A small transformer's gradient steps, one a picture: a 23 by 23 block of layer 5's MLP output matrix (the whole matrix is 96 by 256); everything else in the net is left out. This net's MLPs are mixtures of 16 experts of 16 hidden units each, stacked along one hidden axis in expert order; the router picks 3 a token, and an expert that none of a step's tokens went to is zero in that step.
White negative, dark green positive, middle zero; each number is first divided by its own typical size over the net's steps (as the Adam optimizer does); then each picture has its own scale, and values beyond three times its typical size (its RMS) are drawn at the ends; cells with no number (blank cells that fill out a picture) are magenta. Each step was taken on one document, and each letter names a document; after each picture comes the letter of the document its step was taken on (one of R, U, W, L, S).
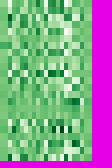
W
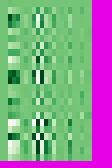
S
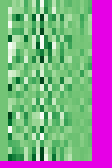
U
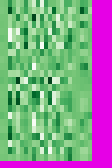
U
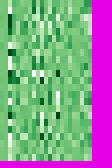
U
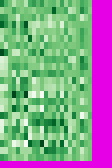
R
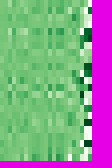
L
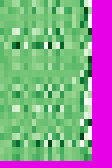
L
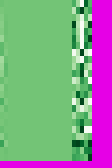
L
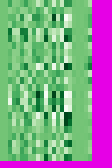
W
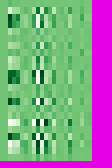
S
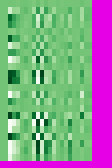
S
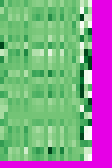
L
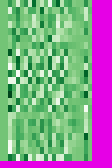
U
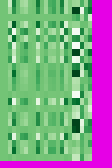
W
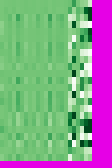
L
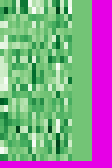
R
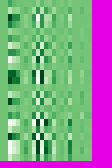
S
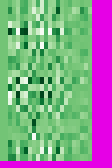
U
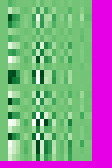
S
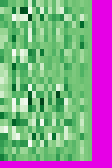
R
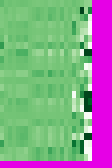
L
